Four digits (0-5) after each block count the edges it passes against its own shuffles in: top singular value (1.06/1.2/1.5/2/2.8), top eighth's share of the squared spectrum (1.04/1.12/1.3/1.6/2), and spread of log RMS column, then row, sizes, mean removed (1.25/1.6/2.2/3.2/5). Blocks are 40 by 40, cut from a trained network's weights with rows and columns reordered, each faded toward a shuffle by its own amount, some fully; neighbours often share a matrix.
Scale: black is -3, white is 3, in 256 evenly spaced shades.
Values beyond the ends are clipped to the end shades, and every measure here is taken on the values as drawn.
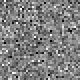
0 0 0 0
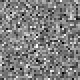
0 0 0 0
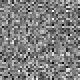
3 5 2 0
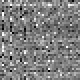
3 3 2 0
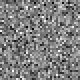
0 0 0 0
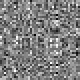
4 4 2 0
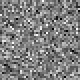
1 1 0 0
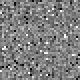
0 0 0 0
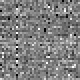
2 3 2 0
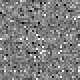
1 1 0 0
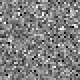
1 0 0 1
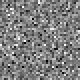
0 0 0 0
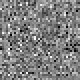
3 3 1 2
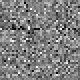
3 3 1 2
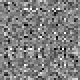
3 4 2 2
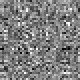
3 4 2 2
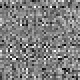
3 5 2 3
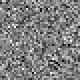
2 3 0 1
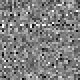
2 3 1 1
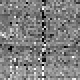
3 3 2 0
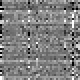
3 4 3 0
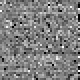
2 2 1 0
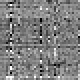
3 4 3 0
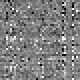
2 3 3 0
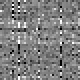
3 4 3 0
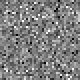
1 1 0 0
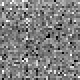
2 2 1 0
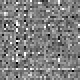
2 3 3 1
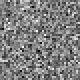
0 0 0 0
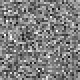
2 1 0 0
